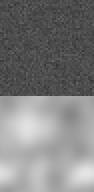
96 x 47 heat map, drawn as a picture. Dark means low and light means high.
The table splits into 2 rows of 1 panel. Panel 1,1: low, fine-grained, faint in contrast. Panel 2,1: high, smooth.
